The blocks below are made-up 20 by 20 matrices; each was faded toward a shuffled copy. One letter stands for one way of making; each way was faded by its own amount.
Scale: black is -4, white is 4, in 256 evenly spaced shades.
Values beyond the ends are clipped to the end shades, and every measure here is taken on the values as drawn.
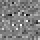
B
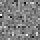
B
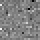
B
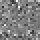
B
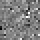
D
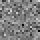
D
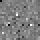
B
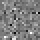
D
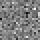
D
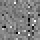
D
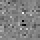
B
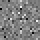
D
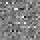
B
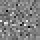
B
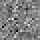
D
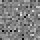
B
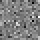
B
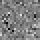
D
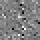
D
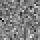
D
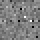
B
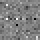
B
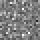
D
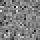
B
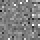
D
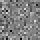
D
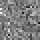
D
